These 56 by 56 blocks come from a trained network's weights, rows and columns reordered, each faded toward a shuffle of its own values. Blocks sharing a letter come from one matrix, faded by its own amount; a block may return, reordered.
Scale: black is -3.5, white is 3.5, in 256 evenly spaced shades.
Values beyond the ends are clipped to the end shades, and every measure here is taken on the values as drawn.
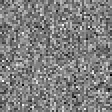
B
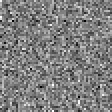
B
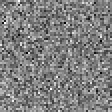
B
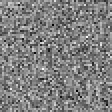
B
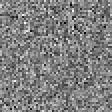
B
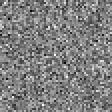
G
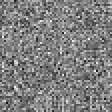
G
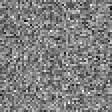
G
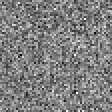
B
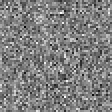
G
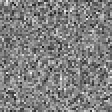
G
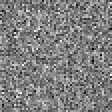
B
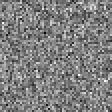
B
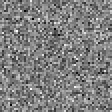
B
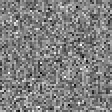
B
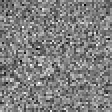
G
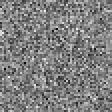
B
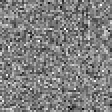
G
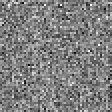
B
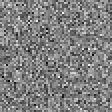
G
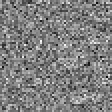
G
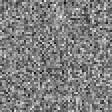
B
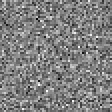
G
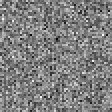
B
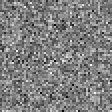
B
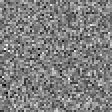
G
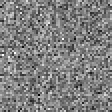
B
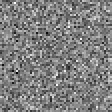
G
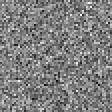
B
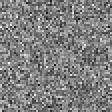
G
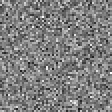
G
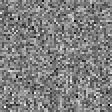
B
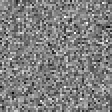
B
